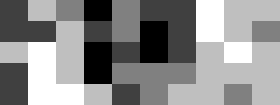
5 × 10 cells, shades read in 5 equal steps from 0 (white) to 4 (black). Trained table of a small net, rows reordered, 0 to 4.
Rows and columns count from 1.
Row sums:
20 22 18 17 14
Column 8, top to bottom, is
0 0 1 1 1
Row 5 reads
3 0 0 1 3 2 1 1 2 1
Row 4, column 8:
1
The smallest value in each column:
1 0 0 1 2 2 1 0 0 1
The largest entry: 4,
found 5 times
